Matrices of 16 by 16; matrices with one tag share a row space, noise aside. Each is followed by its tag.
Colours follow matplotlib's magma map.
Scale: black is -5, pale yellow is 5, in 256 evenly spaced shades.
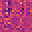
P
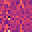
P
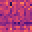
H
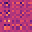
P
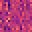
P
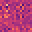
P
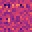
P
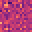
P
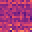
H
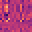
P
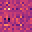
P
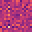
P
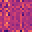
P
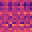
H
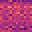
H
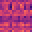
H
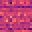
H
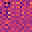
P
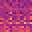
H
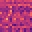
H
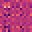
P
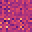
P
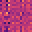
P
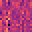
P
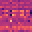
H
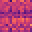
H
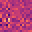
P
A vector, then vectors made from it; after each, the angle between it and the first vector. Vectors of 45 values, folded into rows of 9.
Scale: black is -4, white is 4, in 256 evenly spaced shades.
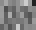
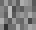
partly aligned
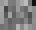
nearly parallel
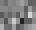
orthogonal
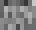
nearly opposite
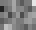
partly opposed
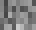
partly aligned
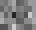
orthogonal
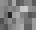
orthogonal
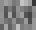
nearly parallel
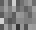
orthogonal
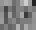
nearly parallel
